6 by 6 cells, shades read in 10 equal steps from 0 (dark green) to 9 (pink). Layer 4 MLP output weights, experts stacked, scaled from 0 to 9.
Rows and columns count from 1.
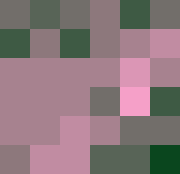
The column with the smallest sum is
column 6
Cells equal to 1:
0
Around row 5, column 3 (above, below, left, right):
6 7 6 6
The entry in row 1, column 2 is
3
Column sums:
29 33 32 29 32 23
